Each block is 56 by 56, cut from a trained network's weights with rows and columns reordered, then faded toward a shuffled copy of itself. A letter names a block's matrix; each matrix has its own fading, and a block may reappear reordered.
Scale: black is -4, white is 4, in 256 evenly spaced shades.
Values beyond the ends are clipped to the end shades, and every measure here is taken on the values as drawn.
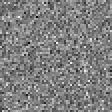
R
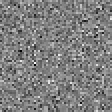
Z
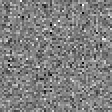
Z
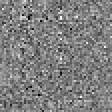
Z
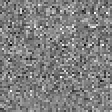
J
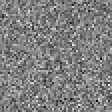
R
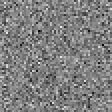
Z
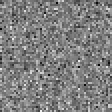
Z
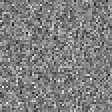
R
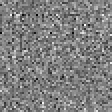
J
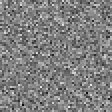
R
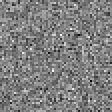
R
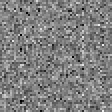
Z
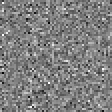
Z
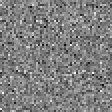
J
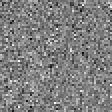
Z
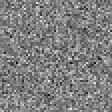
R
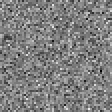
R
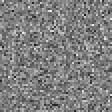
R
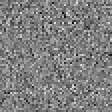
J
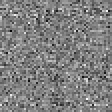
J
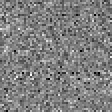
J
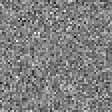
R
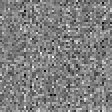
Z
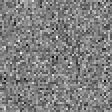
Z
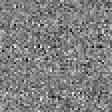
J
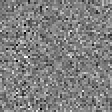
Z
